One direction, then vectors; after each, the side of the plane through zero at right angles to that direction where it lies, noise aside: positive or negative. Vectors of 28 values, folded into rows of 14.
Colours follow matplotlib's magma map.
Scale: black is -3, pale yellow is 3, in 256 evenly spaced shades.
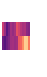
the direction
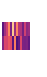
negative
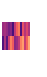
positive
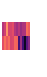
negative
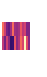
positive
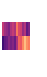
positive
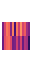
negative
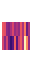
positive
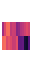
negative
